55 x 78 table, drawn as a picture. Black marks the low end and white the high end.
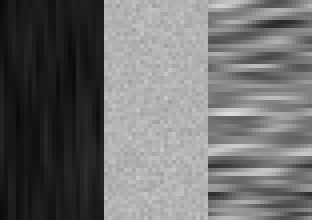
It is made of 1 by 3 panels. Panel 1,1: very low, streaked downward, faint in contrast. Panel 1,2: high, fine-grained, faint in contrast. Panel 1,3: middling, streaked across, strong in contrast.
